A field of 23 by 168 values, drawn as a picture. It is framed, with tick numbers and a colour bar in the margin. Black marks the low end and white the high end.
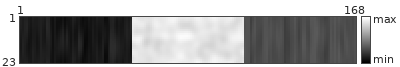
It is made of 1 by 3 panels. Panel 1,1: very low, streaked downward, faint in contrast. Panel 1,2: very high, blotchy, faint in contrast. Panel 1,3: low, streaked downward, faint in contrast.
